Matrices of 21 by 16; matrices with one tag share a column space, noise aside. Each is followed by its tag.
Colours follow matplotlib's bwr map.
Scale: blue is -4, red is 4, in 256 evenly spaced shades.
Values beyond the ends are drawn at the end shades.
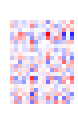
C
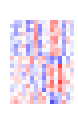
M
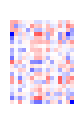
C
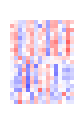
M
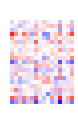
C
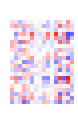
C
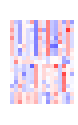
M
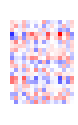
C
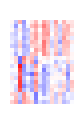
M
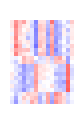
M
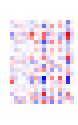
C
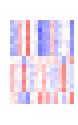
M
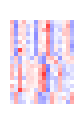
M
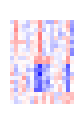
M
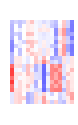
M
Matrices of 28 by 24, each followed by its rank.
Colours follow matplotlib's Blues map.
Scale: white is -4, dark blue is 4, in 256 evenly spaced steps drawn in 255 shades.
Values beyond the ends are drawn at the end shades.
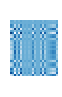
one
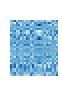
three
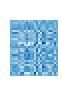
three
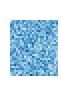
full rank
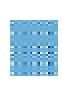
one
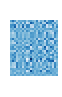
three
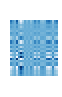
one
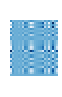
one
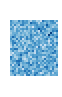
full rank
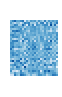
five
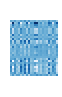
two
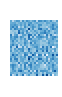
five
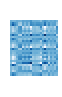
two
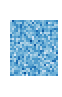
full rank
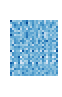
five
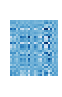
two
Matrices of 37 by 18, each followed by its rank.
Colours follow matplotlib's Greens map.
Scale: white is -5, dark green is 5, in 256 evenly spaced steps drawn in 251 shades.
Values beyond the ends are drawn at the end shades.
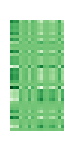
one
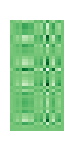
one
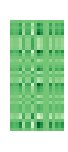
one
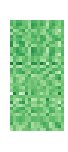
three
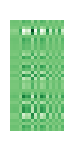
one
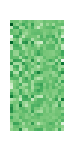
three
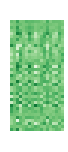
three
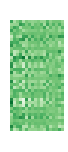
three
